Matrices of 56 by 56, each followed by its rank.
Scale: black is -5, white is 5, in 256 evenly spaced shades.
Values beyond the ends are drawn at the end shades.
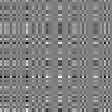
one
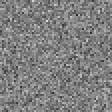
full rank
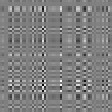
one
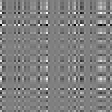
one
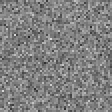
full rank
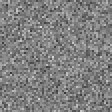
full rank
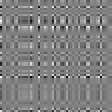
one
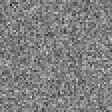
full rank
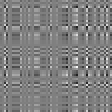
one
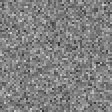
full rank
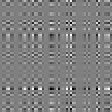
one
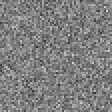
full rank
